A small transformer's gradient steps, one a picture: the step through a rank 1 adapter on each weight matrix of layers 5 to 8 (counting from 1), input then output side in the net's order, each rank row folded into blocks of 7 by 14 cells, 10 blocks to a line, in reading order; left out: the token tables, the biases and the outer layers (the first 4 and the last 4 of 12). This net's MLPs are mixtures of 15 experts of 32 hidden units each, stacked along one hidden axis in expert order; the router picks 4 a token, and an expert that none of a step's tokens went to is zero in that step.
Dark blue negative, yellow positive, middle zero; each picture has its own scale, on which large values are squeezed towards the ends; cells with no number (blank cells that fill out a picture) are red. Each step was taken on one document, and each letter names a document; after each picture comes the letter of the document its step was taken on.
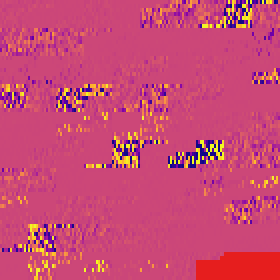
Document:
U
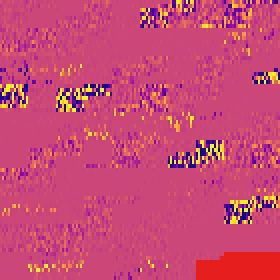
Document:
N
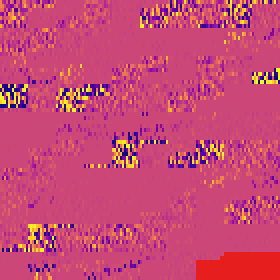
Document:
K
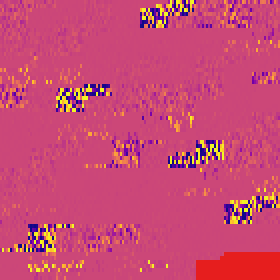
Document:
N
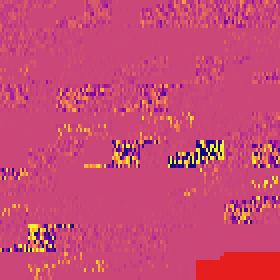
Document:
U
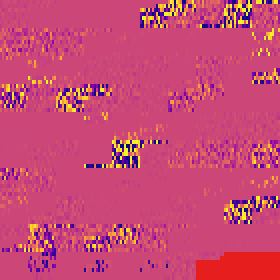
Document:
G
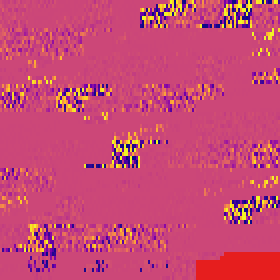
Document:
G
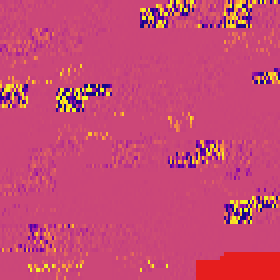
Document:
N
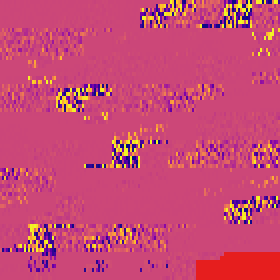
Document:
G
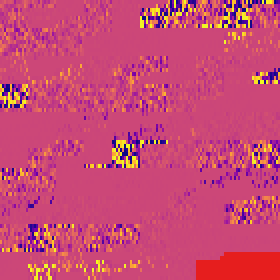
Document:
K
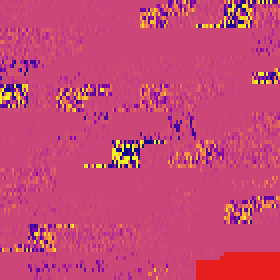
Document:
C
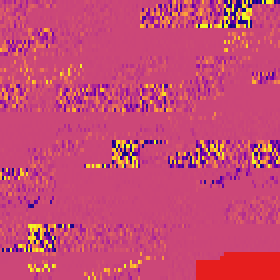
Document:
K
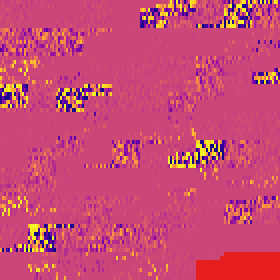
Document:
C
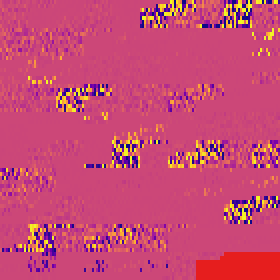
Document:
G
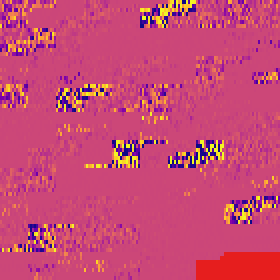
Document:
U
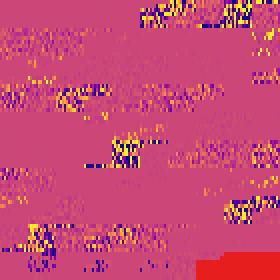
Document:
G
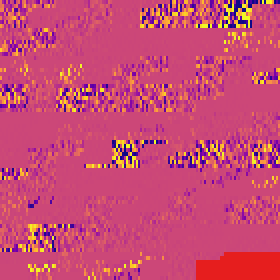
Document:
K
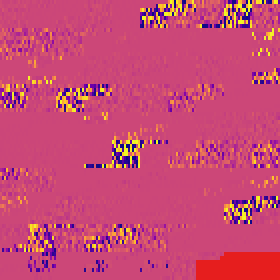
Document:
G
